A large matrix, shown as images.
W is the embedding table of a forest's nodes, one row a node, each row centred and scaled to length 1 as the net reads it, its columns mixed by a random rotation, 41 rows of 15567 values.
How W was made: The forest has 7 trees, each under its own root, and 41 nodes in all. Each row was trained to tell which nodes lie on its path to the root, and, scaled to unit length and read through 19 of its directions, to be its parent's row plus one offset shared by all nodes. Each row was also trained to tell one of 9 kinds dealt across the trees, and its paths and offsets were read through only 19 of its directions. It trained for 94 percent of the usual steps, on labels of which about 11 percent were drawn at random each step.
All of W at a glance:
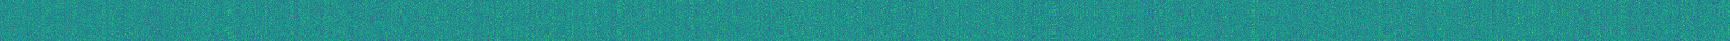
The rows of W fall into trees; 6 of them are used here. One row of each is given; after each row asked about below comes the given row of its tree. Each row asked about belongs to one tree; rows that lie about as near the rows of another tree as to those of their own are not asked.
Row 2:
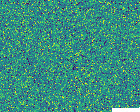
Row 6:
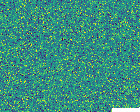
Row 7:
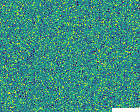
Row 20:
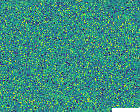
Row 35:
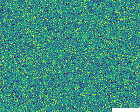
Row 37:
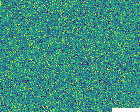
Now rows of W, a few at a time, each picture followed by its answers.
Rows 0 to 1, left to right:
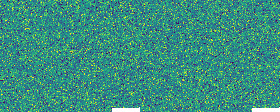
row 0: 2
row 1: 6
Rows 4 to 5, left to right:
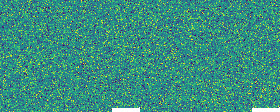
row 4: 35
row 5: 6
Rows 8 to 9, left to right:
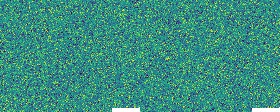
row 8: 35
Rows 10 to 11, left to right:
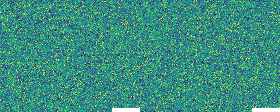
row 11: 6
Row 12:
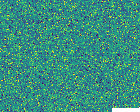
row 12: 6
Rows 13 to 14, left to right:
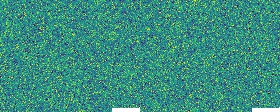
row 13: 6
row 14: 37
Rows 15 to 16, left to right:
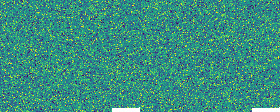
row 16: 20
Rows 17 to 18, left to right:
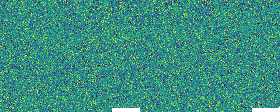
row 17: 2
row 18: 2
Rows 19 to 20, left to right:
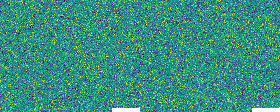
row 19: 7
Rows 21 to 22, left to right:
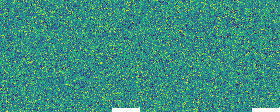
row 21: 35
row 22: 37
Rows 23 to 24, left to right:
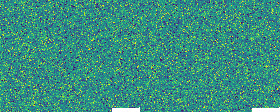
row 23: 2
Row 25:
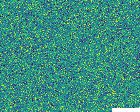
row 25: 7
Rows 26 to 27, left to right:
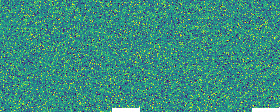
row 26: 37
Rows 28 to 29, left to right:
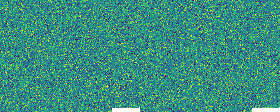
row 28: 35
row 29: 6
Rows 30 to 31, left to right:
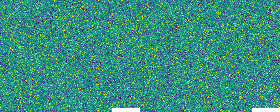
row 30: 20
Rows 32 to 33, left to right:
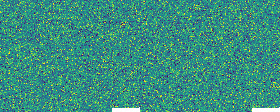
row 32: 6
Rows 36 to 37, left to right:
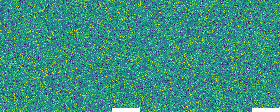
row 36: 35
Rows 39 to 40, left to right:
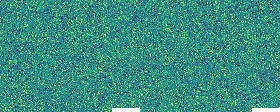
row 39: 7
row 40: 2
